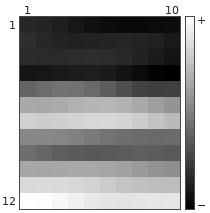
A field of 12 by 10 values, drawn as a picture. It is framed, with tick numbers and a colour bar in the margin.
Slope: up to the bottom. Grain: streaks across. Ninth with the highest average: bottom left. Lone odd cells: none. Calmest part: top left. Ninth with the lowest average: top right.
